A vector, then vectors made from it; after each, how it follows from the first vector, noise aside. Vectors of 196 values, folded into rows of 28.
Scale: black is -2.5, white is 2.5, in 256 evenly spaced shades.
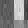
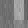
shrunk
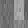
shrunk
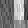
copied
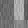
shrunk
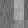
shrunk
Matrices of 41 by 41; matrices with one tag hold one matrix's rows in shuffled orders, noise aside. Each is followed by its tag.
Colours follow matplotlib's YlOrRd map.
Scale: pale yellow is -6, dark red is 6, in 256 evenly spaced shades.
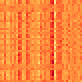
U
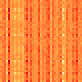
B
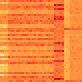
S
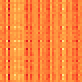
B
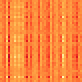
B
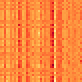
U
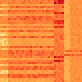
S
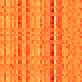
U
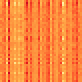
B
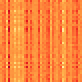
B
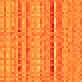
U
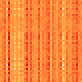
B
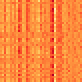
U
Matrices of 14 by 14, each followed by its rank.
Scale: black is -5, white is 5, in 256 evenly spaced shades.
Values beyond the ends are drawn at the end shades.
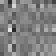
two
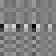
one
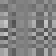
one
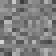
three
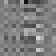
two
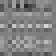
two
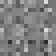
three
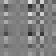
one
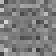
three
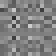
two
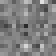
three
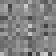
three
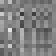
two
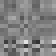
two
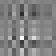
one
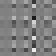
one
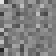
three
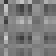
one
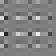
one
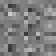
three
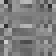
two
